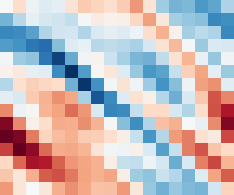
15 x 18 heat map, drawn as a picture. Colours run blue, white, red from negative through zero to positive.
Average level on the scale: 50%. Mirror symmetry: none. Ninth with the highest average: bottom left. Grain: diagonal, down to the right.
